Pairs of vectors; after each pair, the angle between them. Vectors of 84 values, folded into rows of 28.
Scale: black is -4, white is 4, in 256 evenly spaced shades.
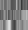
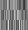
orthogonal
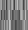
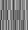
partly aligned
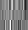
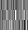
orthogonal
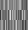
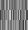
partly aligned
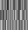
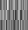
nearly opposite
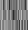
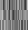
nearly parallel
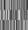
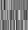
nearly parallel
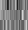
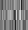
orthogonal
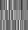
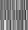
orthogonal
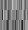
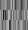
partly opposed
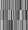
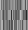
nearly parallel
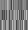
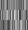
orthogonal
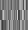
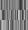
nearly opposite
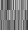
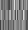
partly aligned
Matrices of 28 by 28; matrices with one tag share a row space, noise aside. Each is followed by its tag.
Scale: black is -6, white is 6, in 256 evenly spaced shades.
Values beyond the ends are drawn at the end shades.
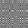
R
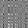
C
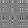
R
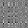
C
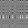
R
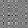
C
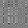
C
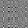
C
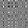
C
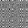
R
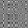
C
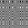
R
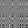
R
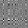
C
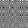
R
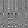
C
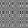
R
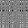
R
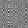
C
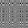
R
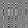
C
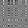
C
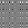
R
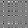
C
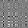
C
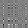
C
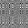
R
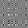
C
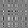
C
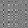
C
